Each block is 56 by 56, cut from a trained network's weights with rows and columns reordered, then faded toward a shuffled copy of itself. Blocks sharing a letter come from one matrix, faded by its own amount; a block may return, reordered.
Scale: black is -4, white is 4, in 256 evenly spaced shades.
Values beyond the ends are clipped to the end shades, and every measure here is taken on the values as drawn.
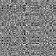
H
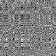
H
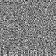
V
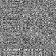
V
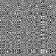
H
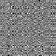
H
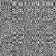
H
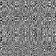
H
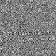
V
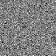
V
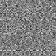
V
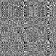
H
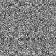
V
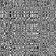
H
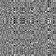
H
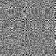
H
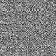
V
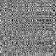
H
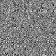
V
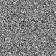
V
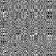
H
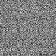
V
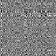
H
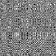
H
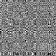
H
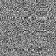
V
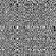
H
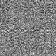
V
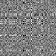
H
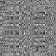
H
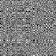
H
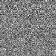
V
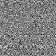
V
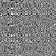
H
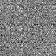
V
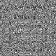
V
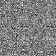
V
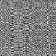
H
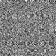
V
